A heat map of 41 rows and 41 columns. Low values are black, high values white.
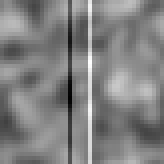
The distribution is heavy-tailed on both sides. Columns 18 and 23 stand out from the rest. The ninth with the highest average is the middle right. There is no overall slope.
